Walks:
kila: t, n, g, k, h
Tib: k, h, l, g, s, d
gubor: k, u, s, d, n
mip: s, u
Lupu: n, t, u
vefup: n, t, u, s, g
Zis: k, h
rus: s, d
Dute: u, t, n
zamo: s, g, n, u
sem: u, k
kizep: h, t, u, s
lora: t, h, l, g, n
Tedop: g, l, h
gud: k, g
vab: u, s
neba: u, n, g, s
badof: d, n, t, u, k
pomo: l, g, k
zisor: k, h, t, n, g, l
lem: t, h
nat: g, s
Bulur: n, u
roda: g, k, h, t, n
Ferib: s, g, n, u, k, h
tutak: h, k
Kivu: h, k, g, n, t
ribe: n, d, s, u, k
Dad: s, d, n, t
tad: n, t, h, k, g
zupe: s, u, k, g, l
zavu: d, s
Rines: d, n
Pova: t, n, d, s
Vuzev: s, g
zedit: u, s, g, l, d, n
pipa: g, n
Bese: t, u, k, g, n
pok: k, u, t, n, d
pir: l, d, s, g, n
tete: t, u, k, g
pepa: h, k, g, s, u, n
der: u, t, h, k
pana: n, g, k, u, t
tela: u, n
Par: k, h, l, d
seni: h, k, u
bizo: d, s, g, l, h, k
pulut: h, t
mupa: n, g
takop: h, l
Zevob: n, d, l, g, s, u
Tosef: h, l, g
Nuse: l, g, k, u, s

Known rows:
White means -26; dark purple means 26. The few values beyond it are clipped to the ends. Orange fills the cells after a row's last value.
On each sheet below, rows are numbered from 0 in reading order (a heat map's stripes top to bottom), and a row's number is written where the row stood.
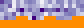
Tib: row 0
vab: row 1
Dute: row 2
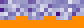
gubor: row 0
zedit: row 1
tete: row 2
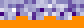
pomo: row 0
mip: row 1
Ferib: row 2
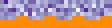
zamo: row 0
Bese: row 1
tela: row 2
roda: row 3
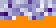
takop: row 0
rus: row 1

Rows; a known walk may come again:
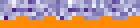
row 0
Nuse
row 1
gubor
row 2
nat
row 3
Dute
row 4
Rines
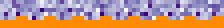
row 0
der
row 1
vab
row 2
Zevob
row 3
bizo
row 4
badof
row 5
takop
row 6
zisor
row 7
tad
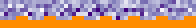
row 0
Lupu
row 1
pomo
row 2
pulut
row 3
lem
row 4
kizep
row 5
lora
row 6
pepa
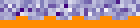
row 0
Kivu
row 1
roda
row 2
zupe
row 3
Bese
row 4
zamo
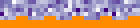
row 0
Vuzev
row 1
pipa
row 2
Tib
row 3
pok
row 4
mupa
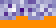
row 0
Par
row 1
zedit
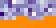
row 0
Tosef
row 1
pir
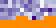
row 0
tela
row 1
zavu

